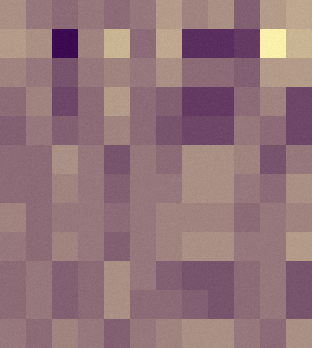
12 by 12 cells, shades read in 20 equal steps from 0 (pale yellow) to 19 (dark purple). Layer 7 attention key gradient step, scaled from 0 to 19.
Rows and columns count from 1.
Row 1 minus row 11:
-3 0 -1 -1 3 -1 -4 -3 -5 1 -3 -7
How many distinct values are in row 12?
5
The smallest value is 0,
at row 2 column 11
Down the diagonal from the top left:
8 8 13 11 9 10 10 9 8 11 10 8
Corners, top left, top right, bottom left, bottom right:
8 6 10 8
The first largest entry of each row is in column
10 3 3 8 8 5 5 2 5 8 9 5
